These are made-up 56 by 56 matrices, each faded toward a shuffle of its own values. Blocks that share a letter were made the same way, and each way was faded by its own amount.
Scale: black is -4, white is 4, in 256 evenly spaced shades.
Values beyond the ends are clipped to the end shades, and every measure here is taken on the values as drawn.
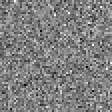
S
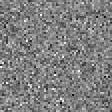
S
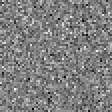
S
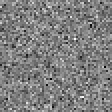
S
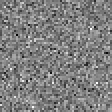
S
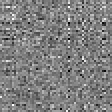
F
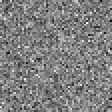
S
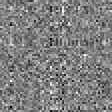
F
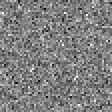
S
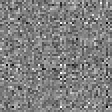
F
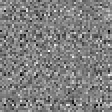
F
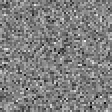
S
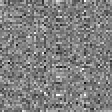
F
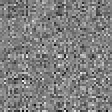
F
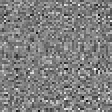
F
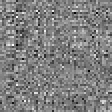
F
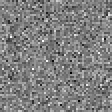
S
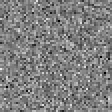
S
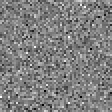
S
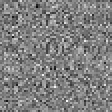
F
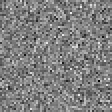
S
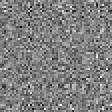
F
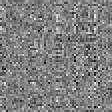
F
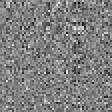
F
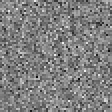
S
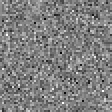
S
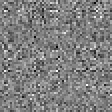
F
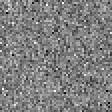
S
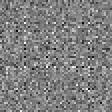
F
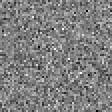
S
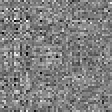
F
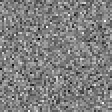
S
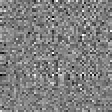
F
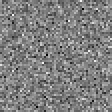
S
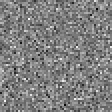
S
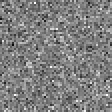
S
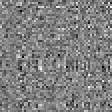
F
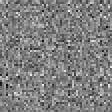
F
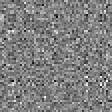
F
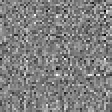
F
